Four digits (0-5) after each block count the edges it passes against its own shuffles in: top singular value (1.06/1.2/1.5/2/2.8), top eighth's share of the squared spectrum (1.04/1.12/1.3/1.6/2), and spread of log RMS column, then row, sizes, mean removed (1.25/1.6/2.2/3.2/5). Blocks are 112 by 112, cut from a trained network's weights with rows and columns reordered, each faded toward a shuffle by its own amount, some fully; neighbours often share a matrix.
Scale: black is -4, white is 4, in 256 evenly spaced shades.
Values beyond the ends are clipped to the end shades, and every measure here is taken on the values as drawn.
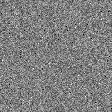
3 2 0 0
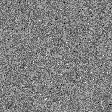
3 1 0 0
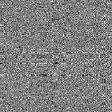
4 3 2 2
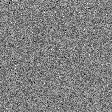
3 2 0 0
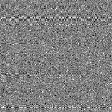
5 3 0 3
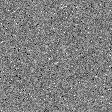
0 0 0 0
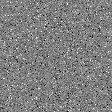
0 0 0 0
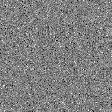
3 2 0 1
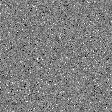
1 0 0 0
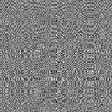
5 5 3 3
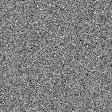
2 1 0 0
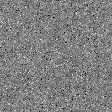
1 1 0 0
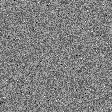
0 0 0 0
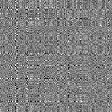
5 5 3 3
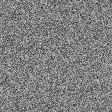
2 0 0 0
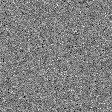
1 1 0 0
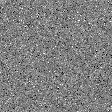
0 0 0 0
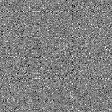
4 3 1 2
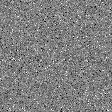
2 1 0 0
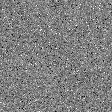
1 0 0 0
